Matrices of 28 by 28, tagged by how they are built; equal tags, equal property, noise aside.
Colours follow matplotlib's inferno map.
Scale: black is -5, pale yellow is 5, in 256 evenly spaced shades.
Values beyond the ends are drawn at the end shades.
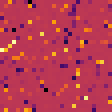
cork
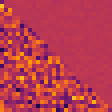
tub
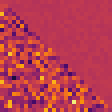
tub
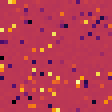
cork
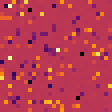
cork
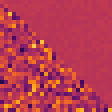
tub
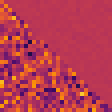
tub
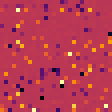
cork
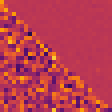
tub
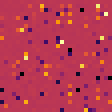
cork
